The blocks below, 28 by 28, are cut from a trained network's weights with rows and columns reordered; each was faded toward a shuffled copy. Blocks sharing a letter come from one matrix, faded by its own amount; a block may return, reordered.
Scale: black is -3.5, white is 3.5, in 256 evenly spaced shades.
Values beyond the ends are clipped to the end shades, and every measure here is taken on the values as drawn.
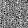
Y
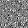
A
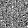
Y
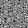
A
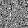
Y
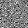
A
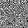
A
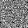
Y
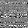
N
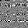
N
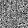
Y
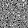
A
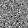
Y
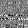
N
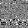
N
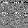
N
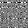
N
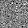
Y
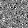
A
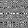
N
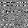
N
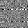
N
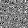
A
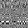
N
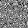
A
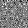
A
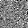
Y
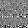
N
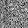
Y
